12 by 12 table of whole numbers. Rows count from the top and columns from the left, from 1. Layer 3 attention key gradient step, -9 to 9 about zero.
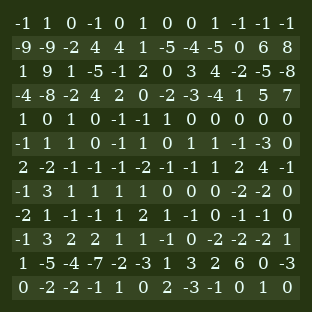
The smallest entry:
-9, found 2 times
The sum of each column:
-14 -8 -6 -5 4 3 -4 -5 -3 0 2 3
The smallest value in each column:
-9 -9 -4 -7 -2 -3 -5 -4 -5 -2 -5 -8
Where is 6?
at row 2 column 11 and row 11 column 10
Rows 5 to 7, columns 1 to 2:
1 0 | -1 1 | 2 -2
